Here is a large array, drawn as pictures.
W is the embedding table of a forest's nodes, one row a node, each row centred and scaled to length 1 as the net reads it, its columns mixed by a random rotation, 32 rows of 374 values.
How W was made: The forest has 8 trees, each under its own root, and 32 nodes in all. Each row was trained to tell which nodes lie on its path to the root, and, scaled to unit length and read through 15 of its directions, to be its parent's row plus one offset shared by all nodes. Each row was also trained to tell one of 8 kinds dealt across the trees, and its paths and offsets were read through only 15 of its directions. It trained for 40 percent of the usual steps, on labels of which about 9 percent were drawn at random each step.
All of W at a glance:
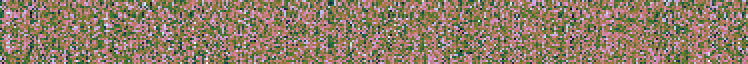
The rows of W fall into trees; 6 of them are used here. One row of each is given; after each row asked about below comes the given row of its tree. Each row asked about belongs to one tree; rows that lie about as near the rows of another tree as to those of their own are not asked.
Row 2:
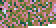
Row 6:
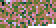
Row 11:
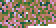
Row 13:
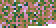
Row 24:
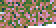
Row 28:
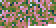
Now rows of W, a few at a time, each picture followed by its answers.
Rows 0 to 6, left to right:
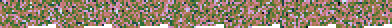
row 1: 2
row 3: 28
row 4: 11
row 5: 6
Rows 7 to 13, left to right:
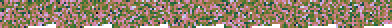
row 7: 24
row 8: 24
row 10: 6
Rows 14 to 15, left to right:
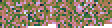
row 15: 13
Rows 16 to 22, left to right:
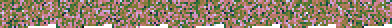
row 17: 6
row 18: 11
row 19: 24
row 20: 11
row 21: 11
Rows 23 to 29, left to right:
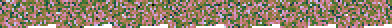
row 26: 2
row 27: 13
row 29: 28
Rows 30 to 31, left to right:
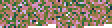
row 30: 13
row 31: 28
